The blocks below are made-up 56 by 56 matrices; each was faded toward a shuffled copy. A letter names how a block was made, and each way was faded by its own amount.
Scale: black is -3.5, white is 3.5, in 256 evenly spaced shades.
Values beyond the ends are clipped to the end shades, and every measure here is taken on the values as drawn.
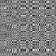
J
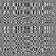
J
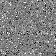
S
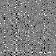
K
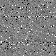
S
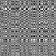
J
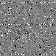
S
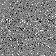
S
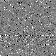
S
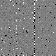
K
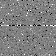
S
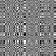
J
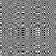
J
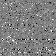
S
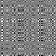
J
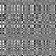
J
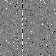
K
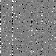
K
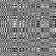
J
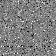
S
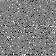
S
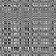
J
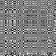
J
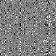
K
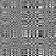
J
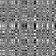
J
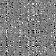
K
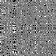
K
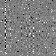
K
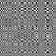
J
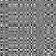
J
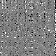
K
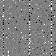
K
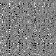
K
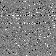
S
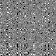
K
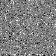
S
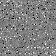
S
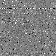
S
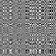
J
